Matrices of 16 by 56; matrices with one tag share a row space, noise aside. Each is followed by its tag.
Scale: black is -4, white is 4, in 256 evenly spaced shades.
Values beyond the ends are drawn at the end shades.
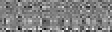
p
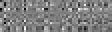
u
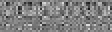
p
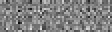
p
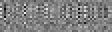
u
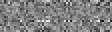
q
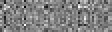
u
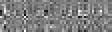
u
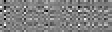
u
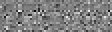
p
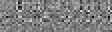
p
